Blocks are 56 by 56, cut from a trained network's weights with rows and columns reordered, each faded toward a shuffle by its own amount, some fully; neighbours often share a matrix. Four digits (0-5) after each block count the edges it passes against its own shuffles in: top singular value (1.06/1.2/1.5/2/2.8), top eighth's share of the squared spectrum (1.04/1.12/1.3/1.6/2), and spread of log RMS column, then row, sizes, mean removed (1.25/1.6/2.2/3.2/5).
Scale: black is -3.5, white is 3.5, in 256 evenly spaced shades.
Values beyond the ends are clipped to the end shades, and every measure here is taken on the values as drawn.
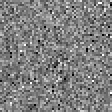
0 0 0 0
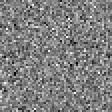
0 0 0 0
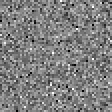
0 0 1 0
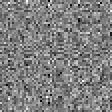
4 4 2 1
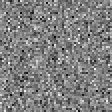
3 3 1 1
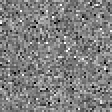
0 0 0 0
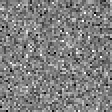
0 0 0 0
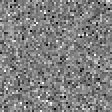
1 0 0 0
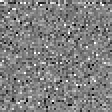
3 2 0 1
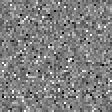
2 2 0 0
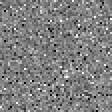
1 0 0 0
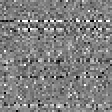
4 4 0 3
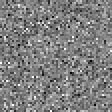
1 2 0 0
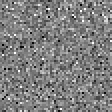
1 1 0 0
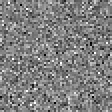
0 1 0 0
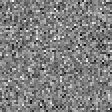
2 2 0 0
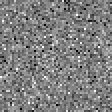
0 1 0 0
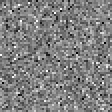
1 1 0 0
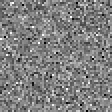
1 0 0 0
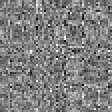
4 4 2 1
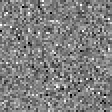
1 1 0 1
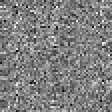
3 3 2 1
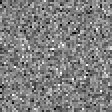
1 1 0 0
